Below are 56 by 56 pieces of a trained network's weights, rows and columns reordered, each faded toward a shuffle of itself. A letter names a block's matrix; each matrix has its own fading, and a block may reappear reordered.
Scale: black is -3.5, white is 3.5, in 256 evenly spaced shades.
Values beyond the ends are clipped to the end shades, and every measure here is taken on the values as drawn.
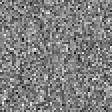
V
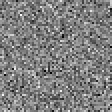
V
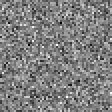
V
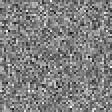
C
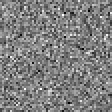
V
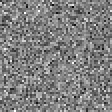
C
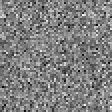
C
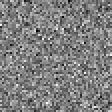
C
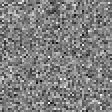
C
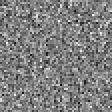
V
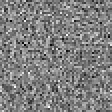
C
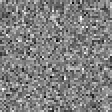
C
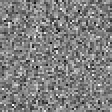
C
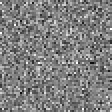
V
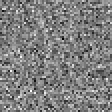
C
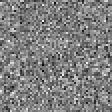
C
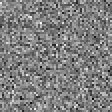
C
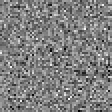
C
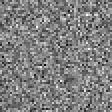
C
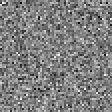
V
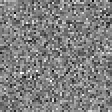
V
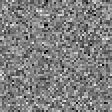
C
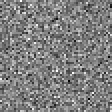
V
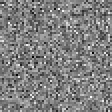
C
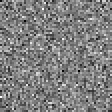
C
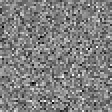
C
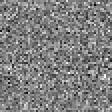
C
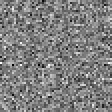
C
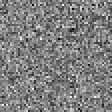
C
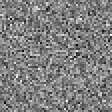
C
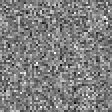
V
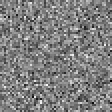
V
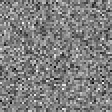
C
